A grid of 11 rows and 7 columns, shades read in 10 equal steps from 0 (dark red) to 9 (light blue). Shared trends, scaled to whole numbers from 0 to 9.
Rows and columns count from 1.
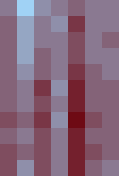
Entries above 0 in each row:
7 7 7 7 7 7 7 6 7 7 7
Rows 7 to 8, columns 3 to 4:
3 5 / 2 6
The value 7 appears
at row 2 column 2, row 3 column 2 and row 4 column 2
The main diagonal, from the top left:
5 7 5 5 2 4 4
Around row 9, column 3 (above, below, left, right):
2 3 5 5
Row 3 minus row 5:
0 1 1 0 1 1 -1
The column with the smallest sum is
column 5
